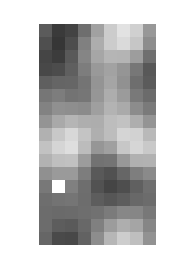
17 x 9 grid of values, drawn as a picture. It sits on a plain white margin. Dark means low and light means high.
Grain: blotchy. Lone odd cells: 1, higher than its neighbours. Ninth with the lowest average: top left.
